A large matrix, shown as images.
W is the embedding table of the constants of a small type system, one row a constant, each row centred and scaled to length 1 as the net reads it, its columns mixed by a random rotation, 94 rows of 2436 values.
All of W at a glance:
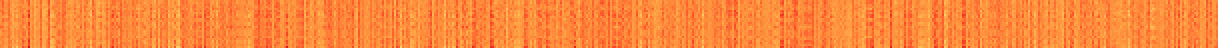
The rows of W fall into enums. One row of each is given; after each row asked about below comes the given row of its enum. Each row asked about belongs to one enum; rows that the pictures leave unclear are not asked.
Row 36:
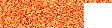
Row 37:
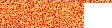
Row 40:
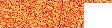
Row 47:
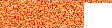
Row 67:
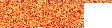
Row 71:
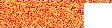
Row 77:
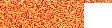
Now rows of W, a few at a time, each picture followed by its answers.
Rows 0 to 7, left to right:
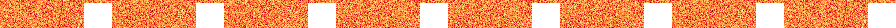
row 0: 40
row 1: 47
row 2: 77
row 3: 37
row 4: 37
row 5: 37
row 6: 47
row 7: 40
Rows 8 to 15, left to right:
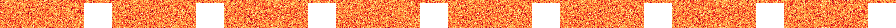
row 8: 71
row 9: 47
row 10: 36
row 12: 47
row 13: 47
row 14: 36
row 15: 67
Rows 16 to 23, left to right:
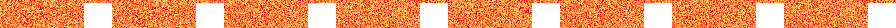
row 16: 36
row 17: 36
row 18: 77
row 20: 71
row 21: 77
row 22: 47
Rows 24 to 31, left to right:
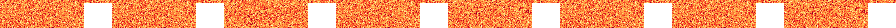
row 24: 37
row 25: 37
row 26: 36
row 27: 37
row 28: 71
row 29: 37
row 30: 37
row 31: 71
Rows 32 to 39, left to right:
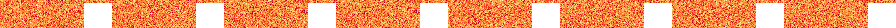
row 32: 67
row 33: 77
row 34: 71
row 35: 71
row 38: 36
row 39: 37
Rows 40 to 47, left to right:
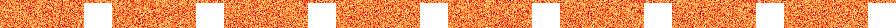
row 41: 36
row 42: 37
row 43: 47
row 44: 67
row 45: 71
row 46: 71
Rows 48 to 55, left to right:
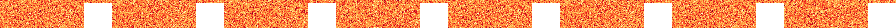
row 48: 47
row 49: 77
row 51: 67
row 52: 47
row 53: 77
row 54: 47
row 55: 36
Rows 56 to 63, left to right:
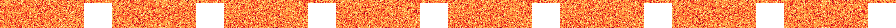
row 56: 77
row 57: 36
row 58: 37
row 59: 71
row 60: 37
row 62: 36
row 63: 67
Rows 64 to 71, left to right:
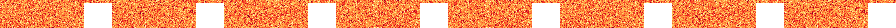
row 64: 37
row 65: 71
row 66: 36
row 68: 67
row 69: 37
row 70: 36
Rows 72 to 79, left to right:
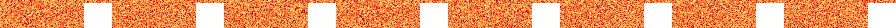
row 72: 36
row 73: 47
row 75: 36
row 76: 67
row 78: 77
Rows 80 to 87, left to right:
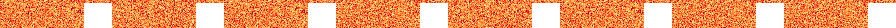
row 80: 71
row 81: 40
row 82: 71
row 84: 67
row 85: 71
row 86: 37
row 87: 37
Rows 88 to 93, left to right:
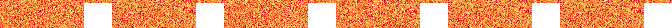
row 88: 47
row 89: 71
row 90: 77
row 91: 67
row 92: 71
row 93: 71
